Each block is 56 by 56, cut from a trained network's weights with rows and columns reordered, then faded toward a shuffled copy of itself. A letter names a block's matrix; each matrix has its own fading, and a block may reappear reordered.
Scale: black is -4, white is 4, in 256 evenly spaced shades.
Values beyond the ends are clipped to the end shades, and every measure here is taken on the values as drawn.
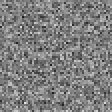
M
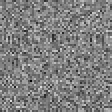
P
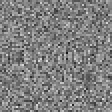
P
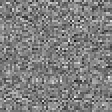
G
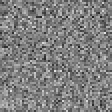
M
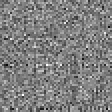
M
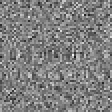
M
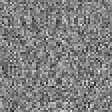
P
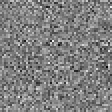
M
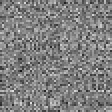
G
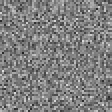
P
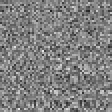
G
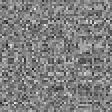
G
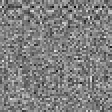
M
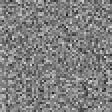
P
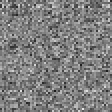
M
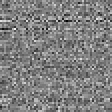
G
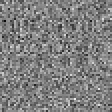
M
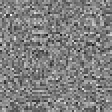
M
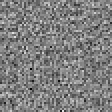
P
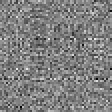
G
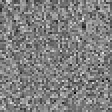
P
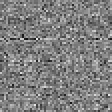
G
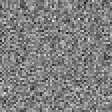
P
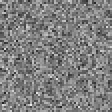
P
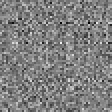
G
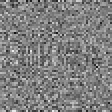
G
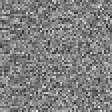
P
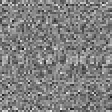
G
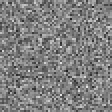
P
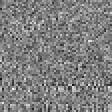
M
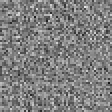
P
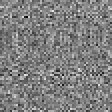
G
